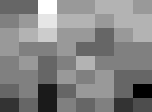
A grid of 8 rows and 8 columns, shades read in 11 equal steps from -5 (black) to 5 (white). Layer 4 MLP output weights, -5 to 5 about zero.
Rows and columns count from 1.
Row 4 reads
1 0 0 1 -1 -1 0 0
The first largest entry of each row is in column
3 3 3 1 5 4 5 4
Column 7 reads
2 2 1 0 0 -1 -1 -3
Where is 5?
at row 1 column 3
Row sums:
10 14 10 0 2 -1 -10 -14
